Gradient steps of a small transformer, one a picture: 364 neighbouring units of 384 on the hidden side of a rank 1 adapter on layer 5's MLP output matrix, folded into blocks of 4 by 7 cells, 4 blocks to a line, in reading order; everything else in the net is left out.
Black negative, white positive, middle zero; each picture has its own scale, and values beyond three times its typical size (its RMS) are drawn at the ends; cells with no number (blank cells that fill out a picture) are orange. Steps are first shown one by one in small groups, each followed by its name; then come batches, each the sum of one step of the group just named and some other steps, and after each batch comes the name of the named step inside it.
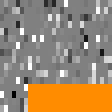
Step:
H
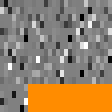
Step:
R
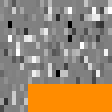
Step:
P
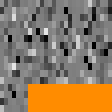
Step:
P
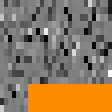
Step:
P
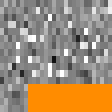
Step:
H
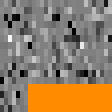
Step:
P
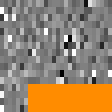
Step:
R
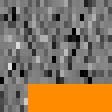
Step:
R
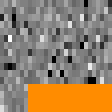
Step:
H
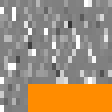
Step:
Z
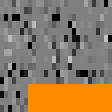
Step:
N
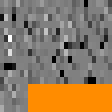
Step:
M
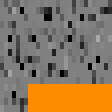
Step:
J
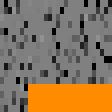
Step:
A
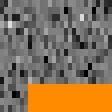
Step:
N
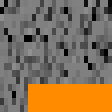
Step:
A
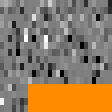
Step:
J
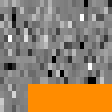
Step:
M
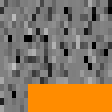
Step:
Z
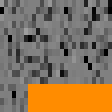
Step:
J
